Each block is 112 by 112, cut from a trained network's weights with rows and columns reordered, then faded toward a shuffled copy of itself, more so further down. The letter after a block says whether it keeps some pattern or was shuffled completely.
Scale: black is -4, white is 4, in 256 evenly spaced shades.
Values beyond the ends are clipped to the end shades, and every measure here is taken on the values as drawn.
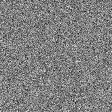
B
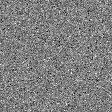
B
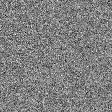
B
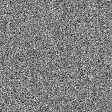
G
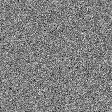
B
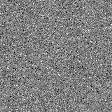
B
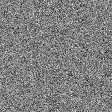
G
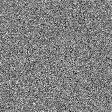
B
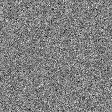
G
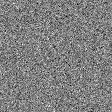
B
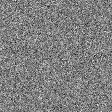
B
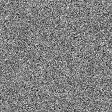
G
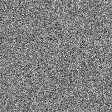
G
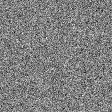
B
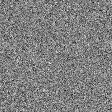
G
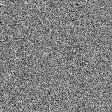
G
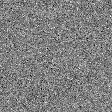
B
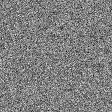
B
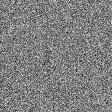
G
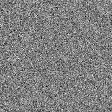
G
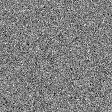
B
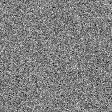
G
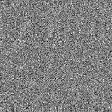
G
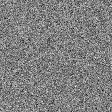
B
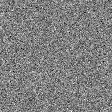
B
